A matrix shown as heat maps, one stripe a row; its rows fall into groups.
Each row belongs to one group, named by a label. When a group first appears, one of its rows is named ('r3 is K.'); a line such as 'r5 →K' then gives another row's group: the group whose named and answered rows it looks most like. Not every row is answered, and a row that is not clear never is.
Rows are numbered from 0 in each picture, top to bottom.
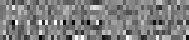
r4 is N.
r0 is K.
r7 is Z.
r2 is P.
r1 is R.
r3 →R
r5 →K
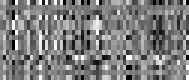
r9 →N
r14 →K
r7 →P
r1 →P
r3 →N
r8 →N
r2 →K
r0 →N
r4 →R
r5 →R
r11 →Z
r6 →N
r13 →P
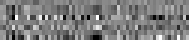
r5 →R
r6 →K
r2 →K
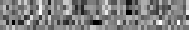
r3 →Z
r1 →P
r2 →P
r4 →K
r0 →P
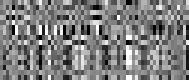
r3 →K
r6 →N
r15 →Z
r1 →K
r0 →P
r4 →R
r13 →Z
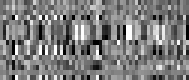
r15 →N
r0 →R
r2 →R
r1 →R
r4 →Z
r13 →K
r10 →N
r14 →P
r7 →Z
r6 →Z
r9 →N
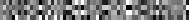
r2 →Z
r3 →N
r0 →Z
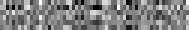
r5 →P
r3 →P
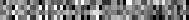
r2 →R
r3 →N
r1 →N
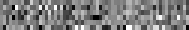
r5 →Z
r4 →P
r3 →K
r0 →Z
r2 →Z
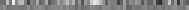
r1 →P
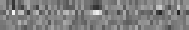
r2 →R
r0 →K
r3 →P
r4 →P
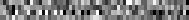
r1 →K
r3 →R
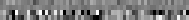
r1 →P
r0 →R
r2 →N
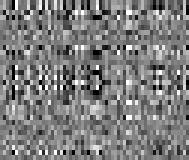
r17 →N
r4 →Z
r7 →R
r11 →K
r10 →K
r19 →K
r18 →K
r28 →P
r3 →K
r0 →N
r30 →N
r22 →R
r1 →N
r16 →Z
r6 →P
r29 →R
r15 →N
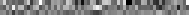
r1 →R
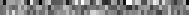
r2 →R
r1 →P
